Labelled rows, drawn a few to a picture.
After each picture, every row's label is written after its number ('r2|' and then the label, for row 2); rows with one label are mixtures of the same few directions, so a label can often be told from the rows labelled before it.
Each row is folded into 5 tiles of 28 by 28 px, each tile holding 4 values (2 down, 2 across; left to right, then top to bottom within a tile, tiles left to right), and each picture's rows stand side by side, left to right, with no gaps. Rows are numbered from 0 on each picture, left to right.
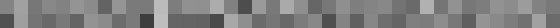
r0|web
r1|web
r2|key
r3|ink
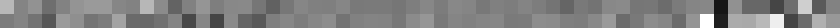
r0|ink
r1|key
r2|ink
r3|web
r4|ink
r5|web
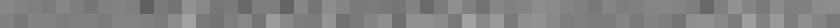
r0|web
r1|ink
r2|ink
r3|key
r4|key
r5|key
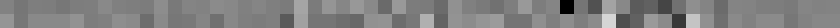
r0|web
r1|web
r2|web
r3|web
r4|ink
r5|web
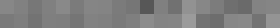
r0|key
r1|ink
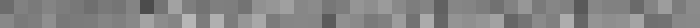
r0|ink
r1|key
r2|ink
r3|web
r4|web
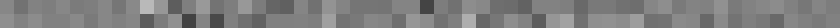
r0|web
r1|key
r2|ink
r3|ink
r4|web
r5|web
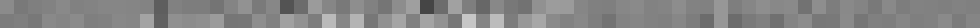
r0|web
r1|web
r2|key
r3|key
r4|ink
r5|web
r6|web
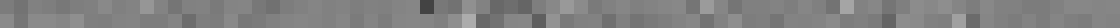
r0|web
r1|key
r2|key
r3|ink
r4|key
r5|key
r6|ink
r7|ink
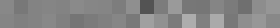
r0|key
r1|key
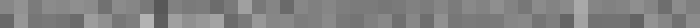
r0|web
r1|web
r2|ink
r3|web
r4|web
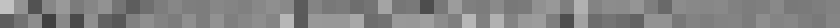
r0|key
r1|key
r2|web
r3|key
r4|web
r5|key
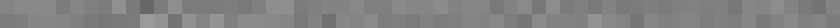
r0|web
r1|key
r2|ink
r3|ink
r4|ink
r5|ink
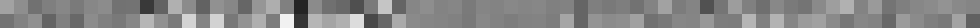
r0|key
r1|key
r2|web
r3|ink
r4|web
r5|key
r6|ink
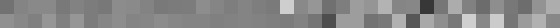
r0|key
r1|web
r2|ink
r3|key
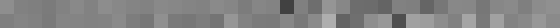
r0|ink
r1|web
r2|ink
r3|key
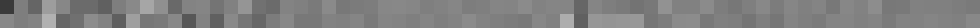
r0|ink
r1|key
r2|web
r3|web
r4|web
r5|key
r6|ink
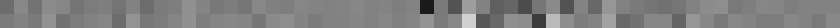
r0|ink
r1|ink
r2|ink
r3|ink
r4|ink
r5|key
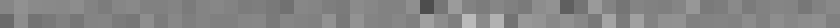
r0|web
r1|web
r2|key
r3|key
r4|key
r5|key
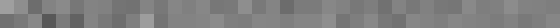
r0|key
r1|web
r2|ink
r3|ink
